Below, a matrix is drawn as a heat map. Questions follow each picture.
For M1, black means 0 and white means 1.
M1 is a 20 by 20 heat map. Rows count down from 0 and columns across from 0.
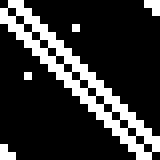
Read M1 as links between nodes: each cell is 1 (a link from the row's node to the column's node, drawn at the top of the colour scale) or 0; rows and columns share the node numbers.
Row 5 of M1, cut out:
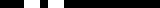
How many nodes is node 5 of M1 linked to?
4
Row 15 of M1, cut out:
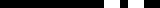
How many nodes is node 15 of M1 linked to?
4
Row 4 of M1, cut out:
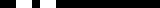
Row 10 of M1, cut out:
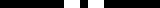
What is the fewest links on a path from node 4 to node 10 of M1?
3
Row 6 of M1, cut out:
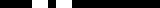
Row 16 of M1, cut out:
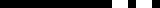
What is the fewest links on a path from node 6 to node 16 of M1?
5
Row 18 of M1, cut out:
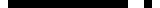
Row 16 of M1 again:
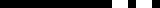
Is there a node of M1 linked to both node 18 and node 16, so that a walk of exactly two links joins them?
yes
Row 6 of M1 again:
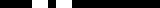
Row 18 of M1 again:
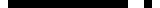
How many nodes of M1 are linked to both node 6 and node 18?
0
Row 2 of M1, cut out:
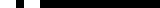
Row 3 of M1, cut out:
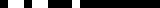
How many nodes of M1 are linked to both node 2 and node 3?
2
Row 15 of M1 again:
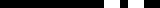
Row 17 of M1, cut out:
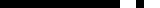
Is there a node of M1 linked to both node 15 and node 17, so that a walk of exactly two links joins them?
yes
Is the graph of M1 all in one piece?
yes
